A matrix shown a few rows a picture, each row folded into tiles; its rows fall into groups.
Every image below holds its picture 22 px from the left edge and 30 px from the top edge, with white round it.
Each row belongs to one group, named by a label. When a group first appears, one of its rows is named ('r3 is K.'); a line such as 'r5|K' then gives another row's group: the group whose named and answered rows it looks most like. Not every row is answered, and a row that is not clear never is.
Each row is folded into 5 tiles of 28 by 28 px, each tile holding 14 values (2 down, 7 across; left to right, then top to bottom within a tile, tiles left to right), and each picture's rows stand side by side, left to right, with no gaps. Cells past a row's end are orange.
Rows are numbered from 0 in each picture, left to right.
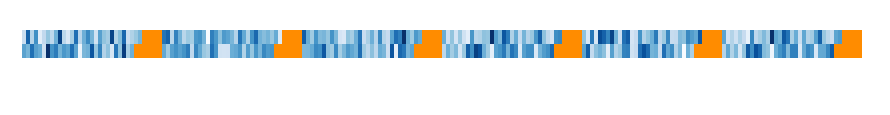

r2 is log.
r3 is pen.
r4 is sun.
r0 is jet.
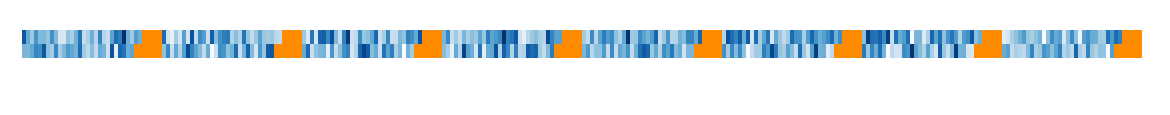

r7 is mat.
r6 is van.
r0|log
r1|pen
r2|sun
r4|sun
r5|van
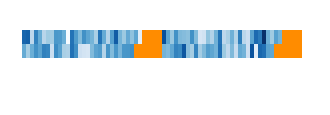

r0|jet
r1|log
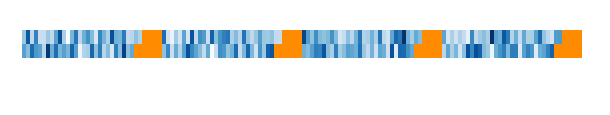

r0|jet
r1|pen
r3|pen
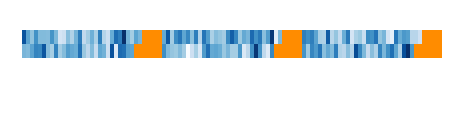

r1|van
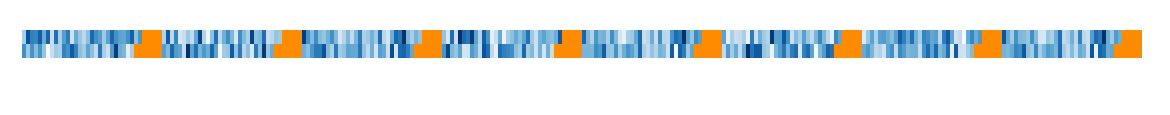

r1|jet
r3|sun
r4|log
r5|pen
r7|log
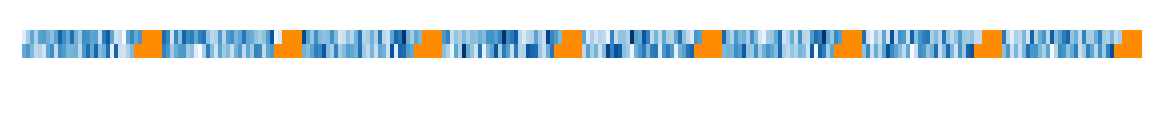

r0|mat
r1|van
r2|log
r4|pen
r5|log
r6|pen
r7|pen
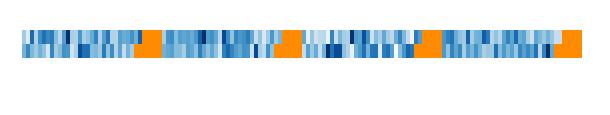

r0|sun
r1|mat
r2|pen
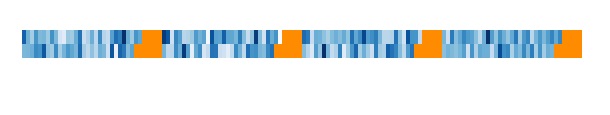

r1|jet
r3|sun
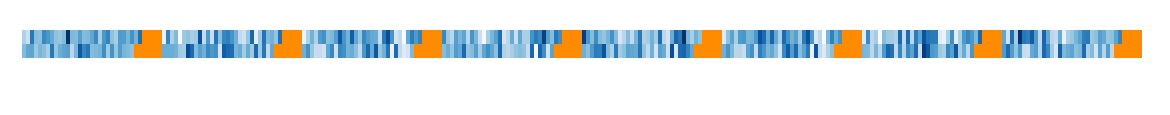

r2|mat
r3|log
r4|log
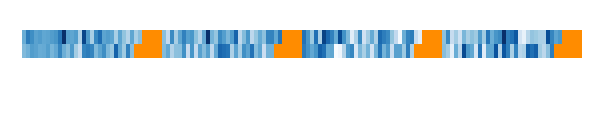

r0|mat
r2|van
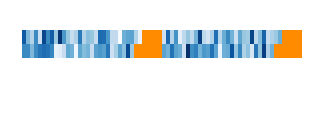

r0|van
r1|jet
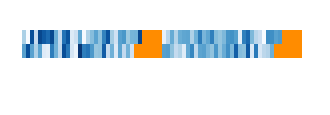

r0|sun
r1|mat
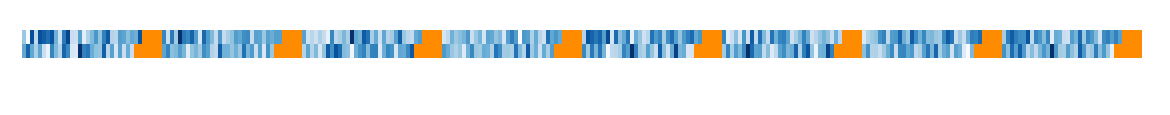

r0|sun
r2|pen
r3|mat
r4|van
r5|pen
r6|mat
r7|van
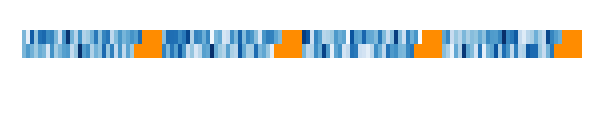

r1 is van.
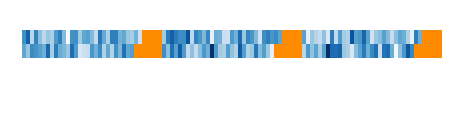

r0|jet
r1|van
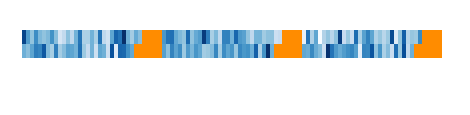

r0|log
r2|jet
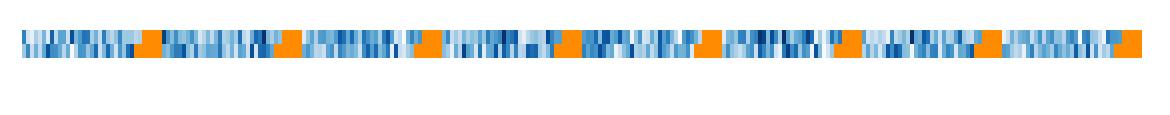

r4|van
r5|mat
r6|pen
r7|mat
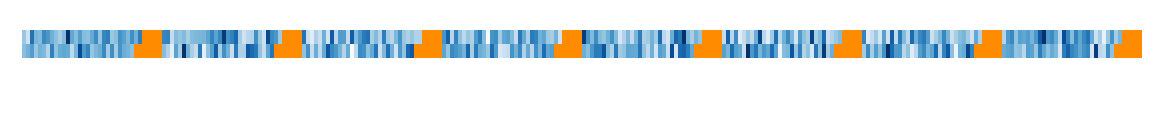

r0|sun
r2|pen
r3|jet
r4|log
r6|pen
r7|mat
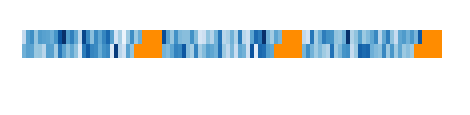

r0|mat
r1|log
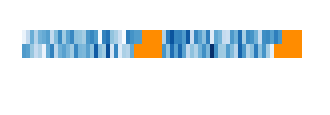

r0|mat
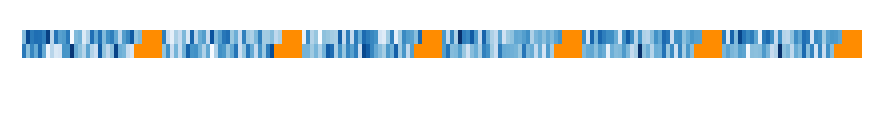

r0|van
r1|pen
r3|sun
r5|sun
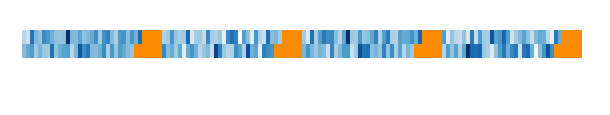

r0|sun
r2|sun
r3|pen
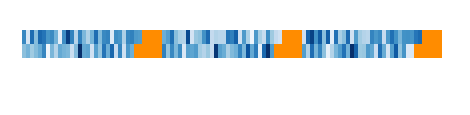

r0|sun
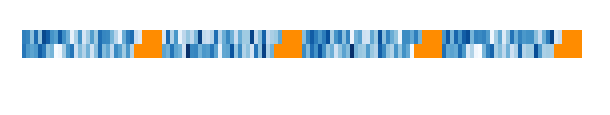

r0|van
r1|jet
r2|van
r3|van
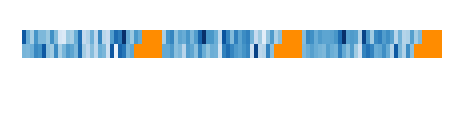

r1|mat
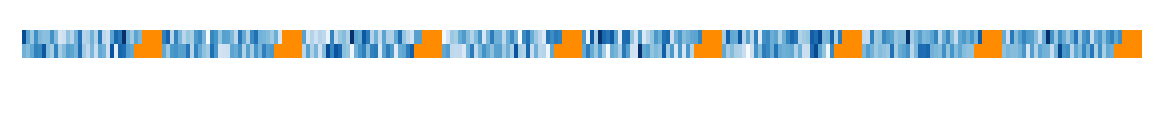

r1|jet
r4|sun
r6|sun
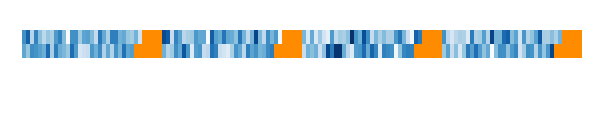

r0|jet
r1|jet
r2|pen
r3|pen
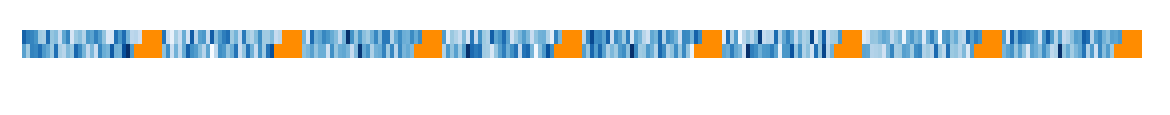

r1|pen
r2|sun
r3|pen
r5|jet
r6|mat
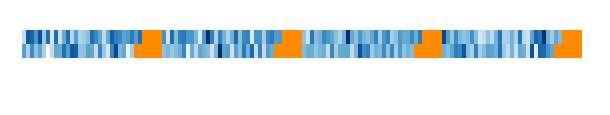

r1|sun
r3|log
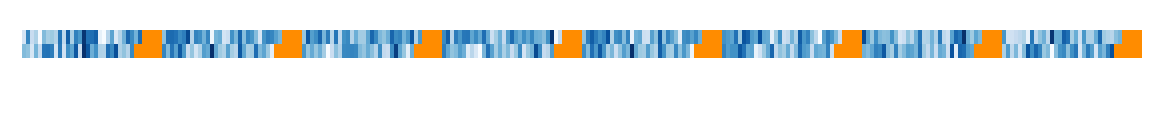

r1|van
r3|van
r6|log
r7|pen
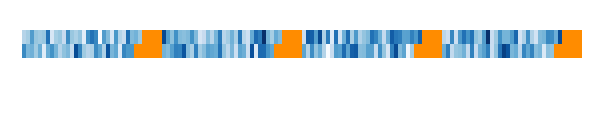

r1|log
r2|van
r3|sun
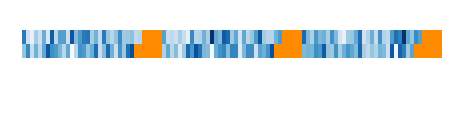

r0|pen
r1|pen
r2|log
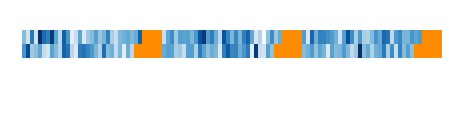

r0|sun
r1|mat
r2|sun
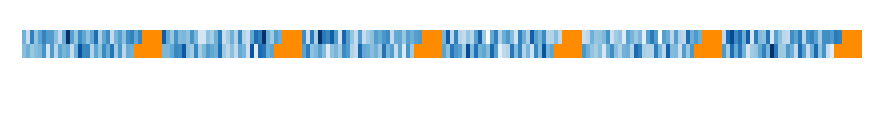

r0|sun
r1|log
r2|sun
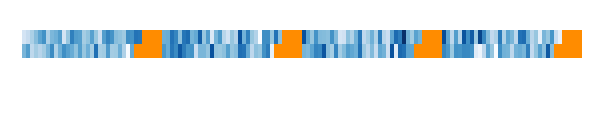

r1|van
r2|log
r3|van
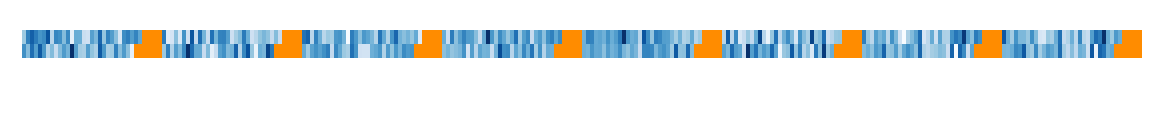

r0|van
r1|pen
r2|jet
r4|mat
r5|jet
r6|log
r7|log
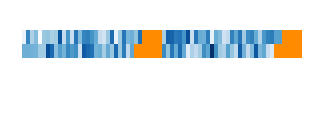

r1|van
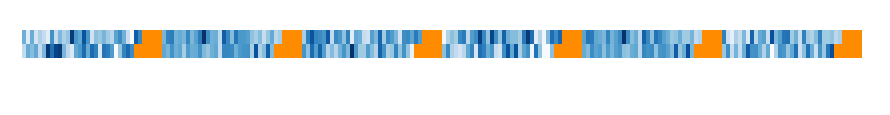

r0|pen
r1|mat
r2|van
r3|mat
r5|pen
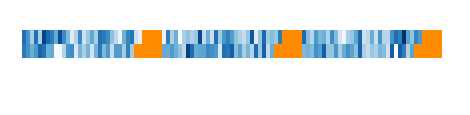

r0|van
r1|jet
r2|log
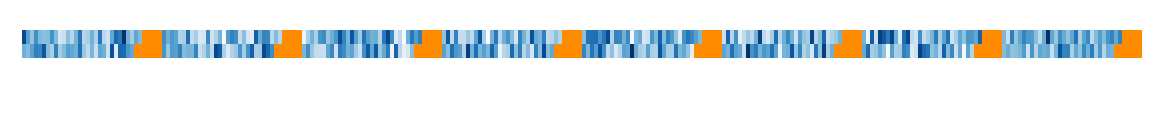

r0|log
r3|jet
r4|van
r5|jet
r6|sun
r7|sun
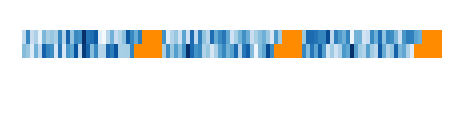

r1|pen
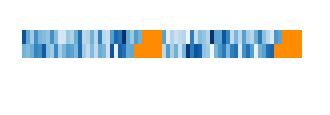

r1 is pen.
